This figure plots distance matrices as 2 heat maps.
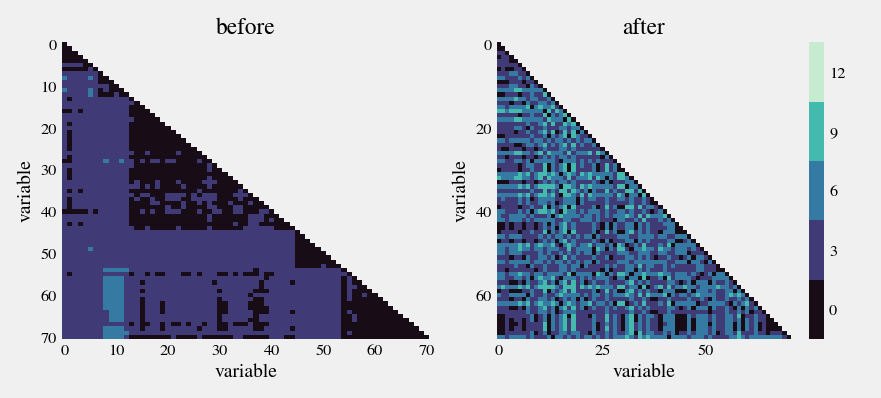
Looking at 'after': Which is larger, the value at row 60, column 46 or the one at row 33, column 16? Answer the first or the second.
the second
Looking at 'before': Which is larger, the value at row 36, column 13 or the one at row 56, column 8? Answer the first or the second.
the second
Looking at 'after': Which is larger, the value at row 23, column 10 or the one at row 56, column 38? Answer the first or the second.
the first
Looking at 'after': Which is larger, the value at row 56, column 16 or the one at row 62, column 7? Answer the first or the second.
the second
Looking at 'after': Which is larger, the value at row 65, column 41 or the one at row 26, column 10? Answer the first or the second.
the second
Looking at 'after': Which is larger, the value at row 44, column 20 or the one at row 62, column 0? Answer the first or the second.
the second
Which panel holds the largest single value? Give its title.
after
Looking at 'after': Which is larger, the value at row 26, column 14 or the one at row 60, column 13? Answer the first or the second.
the first
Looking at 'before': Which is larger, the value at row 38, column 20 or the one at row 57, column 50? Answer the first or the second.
the second
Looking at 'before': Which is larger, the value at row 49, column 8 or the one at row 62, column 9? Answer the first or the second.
the second
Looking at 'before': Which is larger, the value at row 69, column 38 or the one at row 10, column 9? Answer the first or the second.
the first
